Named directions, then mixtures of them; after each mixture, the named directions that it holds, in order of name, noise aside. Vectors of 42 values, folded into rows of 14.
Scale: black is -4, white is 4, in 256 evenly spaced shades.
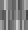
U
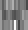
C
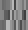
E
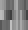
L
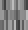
C, U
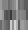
C, L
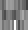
C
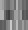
E, L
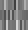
E, U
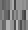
E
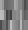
L, U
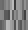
E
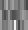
C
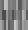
C, U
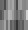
L, U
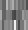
C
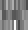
C
